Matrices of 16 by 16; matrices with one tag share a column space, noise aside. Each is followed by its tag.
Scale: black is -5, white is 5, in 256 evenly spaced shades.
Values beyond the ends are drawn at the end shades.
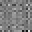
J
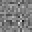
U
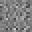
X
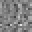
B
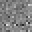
B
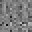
B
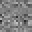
U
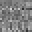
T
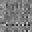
B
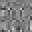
T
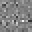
U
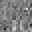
T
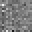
J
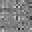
X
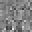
T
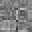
T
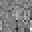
T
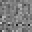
B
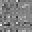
B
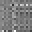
J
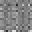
J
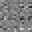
X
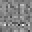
B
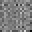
J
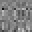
T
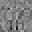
T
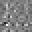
B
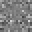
U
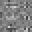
X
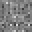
B
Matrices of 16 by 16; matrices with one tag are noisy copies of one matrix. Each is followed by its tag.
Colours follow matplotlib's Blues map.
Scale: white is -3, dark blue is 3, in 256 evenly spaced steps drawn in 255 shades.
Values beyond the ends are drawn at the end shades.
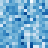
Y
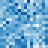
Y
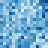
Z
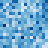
Z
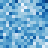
Z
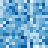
Y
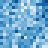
Z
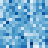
Y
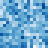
Y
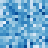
Y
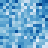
Z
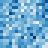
Z
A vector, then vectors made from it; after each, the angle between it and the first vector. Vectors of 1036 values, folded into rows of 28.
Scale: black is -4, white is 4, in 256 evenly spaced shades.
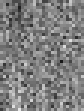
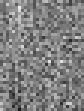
nearly opposite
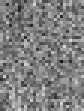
nearly parallel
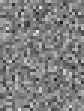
orthogonal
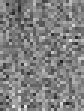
nearly parallel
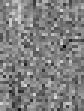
nearly opposite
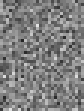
partly aligned
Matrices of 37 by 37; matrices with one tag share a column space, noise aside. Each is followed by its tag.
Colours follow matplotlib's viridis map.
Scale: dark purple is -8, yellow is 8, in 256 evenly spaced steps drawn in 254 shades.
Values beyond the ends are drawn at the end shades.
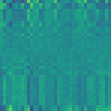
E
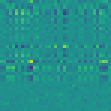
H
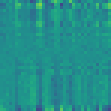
E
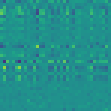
H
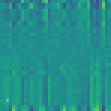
E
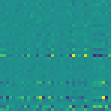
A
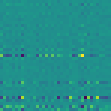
A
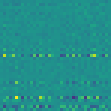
A
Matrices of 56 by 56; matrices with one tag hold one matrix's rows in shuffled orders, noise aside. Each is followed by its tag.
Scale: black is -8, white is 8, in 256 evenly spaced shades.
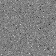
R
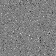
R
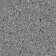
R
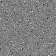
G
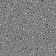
G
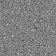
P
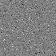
P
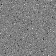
G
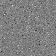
P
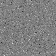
P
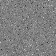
G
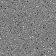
G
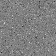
P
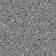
P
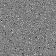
P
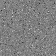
P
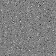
R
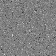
P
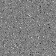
R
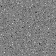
P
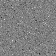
P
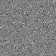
G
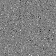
R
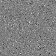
R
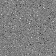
R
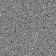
G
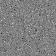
P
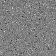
P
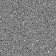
G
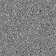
R
